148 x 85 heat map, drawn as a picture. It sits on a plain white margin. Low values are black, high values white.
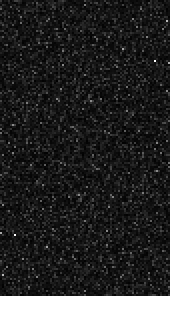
Grain: fine. Average level on the scale: 10%. Histogram: skewed, a long tail of high values. Slope: none. Stripes: none. Symmetry: a half turn. Odd rows or columns: none.
